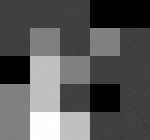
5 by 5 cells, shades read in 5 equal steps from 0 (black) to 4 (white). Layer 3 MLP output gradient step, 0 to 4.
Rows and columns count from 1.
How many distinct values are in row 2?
2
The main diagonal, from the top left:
1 2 2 0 1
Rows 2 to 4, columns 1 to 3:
1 2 1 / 0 3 2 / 2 3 1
